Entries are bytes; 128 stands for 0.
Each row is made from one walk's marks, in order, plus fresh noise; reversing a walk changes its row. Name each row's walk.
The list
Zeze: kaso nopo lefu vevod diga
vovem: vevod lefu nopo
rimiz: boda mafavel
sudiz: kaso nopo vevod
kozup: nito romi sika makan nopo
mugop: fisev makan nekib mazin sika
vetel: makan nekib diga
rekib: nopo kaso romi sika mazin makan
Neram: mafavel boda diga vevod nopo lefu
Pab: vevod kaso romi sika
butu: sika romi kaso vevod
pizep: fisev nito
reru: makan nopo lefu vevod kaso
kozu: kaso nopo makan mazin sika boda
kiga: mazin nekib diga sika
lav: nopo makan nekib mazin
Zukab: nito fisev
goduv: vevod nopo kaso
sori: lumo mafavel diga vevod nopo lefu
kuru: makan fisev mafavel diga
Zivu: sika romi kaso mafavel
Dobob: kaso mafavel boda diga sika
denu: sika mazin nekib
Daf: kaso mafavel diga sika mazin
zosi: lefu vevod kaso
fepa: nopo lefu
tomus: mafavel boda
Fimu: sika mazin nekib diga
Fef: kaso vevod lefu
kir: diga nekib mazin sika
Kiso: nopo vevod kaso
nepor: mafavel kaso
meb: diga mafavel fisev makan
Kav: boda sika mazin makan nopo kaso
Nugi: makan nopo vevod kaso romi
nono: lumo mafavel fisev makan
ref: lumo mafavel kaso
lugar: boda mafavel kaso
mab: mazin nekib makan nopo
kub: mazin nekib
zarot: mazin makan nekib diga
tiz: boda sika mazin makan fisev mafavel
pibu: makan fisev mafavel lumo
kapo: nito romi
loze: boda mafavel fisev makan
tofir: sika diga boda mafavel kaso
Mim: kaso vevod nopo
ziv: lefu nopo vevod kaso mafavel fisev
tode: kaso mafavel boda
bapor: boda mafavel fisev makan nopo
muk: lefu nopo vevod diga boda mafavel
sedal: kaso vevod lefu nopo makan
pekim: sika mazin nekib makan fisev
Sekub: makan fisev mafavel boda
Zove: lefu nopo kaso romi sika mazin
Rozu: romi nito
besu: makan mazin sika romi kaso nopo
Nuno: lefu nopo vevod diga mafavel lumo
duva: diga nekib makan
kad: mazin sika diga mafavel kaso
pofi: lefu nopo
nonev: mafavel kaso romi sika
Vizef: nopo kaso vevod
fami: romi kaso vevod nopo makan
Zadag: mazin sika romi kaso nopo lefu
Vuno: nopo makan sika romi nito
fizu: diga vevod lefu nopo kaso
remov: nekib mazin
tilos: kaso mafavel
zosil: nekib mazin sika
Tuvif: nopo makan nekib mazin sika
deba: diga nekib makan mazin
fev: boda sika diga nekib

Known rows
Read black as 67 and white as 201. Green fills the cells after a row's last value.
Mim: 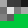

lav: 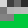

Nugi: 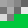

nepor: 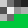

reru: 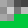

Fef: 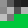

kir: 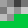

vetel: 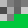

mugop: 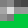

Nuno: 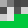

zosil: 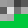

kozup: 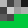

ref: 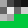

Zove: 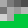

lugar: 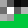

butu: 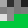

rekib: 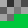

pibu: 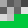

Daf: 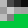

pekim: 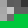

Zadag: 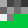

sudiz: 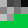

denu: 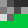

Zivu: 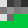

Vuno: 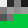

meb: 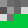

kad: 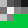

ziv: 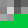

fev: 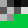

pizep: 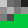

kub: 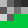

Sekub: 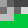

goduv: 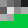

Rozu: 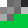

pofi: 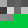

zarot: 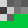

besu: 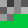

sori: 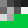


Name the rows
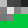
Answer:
Kiso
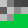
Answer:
remov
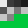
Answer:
rimiz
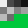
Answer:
tilos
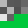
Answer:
Fimu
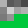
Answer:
Tuvif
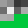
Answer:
zosi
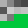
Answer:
nonev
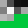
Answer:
Kav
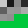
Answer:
Vizef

